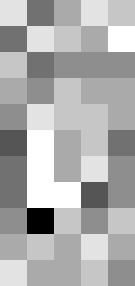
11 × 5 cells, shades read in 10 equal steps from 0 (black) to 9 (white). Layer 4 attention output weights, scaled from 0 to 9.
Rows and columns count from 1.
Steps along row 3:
down up same same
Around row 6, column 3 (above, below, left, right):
7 6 9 7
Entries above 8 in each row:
0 1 0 0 0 1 1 2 0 0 0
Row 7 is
4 9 6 8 5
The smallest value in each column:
3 0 5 3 4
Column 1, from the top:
8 4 7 6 5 3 4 4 5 6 8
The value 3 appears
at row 6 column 1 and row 8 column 4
